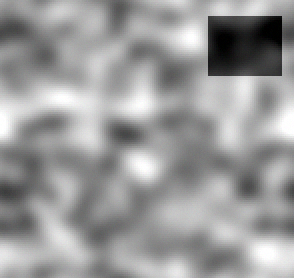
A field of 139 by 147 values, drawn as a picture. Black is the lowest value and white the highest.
An odd patch, lower than its surroundings, sits in the top right. The top right is the ninth with the lowest average. Values change most from cell to cell in the top right.
